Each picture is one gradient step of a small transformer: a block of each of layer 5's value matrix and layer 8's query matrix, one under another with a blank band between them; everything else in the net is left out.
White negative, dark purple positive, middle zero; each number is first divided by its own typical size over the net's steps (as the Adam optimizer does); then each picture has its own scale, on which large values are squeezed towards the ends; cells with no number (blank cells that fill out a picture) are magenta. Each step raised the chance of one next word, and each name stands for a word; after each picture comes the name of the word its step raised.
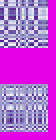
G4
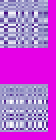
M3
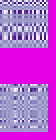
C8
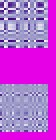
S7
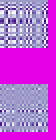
M3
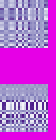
G4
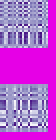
C8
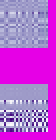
M3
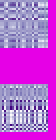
S7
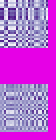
G4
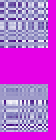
S7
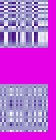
C8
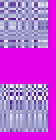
S7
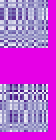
G4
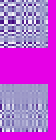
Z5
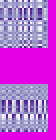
G4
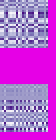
M3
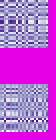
Z5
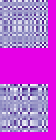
G4
